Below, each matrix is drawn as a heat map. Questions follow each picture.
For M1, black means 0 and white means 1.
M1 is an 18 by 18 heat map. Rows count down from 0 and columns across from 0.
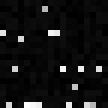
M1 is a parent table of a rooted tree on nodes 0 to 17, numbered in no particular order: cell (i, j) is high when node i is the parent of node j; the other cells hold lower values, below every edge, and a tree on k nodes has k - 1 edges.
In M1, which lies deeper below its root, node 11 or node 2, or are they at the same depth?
node 2
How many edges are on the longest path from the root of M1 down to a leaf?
2
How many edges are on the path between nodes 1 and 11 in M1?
2
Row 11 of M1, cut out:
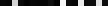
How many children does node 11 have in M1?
4
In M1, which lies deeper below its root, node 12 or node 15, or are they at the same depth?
node 12
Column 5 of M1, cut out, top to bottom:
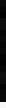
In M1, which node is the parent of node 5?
17
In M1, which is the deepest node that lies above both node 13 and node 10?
11
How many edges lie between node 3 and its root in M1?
2
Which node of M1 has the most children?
17
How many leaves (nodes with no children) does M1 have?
12
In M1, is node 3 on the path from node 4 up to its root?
no
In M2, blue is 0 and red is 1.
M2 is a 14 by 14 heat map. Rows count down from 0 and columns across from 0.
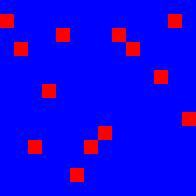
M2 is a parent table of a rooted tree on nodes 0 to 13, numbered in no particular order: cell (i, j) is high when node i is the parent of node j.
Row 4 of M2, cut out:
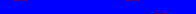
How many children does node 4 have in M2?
0
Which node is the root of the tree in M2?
10
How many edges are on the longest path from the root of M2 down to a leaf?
6
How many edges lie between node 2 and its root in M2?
1
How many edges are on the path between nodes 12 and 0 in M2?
2
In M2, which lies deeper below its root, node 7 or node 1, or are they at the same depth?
node 7
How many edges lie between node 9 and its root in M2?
3
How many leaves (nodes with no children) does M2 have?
5
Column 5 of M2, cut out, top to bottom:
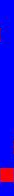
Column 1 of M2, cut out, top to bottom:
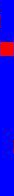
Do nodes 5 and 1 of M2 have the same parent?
no
